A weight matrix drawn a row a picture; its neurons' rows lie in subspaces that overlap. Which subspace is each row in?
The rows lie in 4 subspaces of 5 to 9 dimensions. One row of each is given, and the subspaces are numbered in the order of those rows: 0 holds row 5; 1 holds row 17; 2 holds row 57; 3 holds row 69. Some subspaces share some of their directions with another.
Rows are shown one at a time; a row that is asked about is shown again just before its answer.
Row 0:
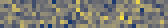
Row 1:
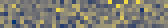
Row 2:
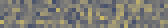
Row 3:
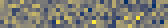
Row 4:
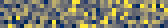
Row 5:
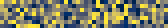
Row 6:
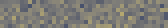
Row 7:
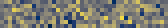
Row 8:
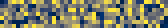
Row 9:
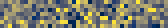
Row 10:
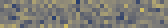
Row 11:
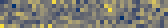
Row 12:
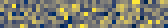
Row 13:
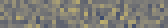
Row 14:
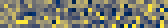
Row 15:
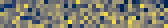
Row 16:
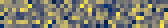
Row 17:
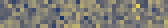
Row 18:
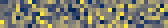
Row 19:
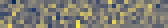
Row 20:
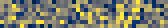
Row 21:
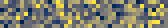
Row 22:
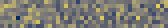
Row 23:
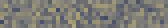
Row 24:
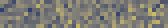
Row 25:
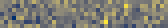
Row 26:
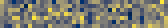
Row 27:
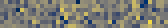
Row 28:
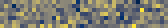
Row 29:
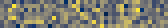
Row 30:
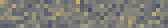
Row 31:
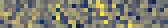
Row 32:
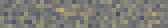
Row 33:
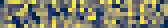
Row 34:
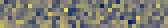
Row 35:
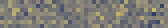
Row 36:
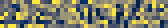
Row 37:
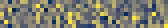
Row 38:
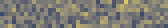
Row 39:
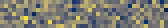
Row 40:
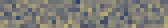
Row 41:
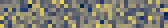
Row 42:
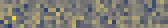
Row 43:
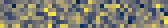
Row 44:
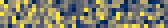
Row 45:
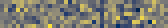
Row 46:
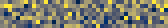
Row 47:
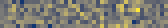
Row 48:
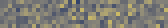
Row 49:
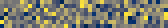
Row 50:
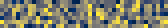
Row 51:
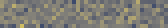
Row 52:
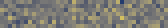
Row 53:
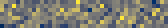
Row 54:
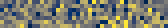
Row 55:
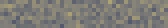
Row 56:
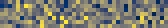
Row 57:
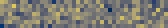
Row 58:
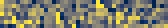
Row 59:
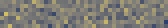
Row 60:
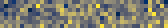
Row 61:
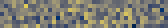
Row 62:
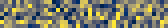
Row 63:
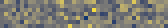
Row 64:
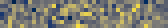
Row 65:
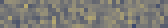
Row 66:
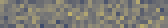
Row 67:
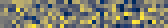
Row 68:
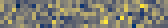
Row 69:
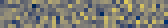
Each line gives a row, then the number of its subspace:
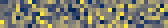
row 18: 2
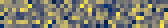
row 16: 2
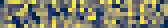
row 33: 3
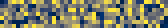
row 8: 3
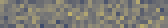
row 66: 3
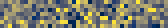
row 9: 3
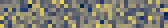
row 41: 2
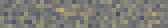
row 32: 1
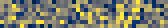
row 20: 0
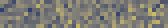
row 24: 1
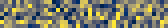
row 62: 2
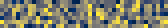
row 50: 3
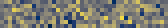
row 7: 2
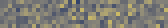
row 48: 3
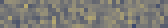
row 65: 3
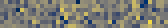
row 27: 1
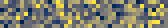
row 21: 1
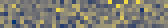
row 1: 1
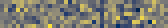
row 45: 0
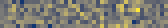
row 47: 0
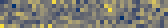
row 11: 2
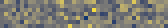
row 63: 1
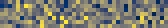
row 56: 0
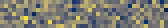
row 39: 3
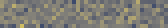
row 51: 3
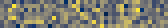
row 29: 0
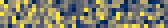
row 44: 1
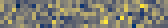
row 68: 0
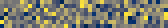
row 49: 2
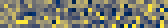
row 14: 3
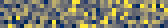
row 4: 3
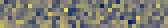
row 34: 3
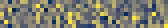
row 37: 1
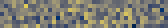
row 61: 3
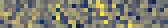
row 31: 0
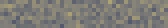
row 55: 1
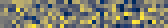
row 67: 0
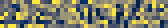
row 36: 2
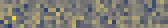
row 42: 3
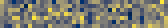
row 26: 3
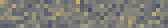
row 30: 1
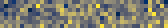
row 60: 1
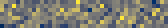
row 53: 2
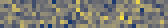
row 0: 2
